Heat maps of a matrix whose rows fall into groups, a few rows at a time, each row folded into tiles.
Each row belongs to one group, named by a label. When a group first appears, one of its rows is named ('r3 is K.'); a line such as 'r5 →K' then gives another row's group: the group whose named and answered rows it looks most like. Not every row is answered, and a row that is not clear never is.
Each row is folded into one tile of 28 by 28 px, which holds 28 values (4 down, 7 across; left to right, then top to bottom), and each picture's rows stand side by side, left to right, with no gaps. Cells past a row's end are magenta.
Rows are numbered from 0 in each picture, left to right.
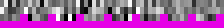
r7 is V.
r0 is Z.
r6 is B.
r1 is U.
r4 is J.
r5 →V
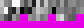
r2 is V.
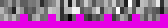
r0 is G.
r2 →V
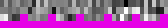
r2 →V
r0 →V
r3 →Z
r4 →U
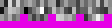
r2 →G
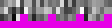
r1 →V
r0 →J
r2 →Z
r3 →B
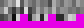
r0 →J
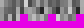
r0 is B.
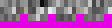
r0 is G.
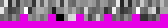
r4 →Z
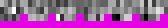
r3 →B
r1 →G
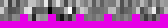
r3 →Z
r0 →Z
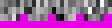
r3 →U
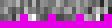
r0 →J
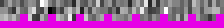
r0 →G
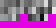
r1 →J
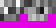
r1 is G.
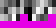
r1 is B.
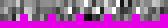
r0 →J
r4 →Z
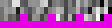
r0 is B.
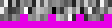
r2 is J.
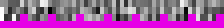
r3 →G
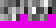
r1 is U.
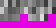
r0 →Z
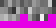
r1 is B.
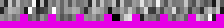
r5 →U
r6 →U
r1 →Z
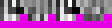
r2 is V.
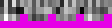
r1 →V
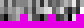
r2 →J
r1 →V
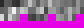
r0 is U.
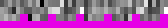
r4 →J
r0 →G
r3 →B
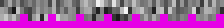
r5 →G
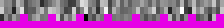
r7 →J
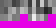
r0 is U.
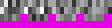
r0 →Z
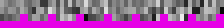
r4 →V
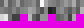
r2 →J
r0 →V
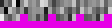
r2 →J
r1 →B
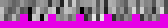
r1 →B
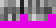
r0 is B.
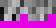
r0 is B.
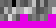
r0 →U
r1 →Z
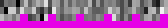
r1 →J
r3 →Z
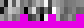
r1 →J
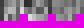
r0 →B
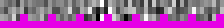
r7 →J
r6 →Z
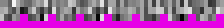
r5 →V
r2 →B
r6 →V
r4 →V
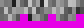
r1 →U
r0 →U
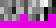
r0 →G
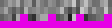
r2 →J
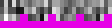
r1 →J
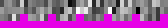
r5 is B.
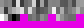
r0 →V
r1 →Z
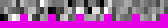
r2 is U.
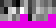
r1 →B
